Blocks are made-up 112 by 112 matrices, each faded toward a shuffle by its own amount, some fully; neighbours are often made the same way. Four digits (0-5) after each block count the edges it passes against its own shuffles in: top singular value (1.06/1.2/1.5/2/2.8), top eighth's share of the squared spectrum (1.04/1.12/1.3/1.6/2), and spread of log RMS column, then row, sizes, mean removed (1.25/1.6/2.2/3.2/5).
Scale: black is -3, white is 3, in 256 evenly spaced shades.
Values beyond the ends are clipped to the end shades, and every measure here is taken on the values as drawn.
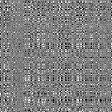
5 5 4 4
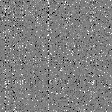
4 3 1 1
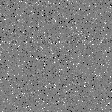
2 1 0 0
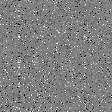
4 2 1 1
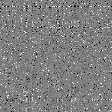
4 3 1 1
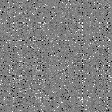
4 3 2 2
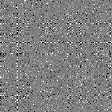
5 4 3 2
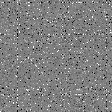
4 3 1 1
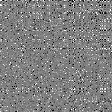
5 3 2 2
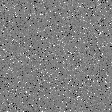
0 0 0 0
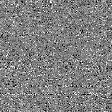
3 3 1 3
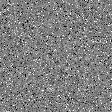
0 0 0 0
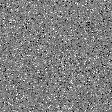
0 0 0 0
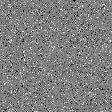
1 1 1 0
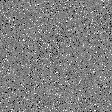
1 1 1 0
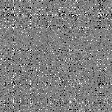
3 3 3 3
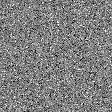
0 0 0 0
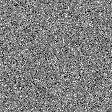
0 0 0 0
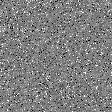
1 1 0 0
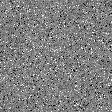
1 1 0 0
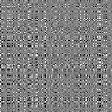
5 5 4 4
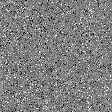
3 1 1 0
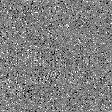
3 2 1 1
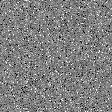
3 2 0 0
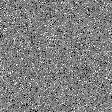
1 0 0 0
